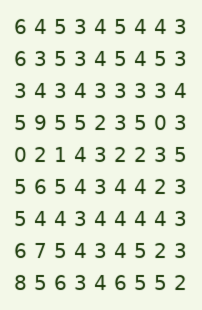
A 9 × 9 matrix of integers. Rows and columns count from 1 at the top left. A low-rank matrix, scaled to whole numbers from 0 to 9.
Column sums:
44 44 39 33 30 36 36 28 29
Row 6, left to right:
5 6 5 4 3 4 4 2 3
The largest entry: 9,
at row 4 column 2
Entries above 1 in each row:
9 9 9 8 7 9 9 9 9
